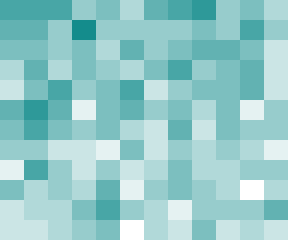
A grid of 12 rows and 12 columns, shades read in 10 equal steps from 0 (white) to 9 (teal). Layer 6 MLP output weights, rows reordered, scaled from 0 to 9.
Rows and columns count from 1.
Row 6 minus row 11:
4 5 3 -4 -2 2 1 4 -1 1 -3 -2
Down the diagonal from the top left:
7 6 4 5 5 6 2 4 3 3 4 2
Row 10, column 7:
4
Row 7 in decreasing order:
7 6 5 5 5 5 4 4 4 3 2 2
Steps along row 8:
same down same down up down up down up down down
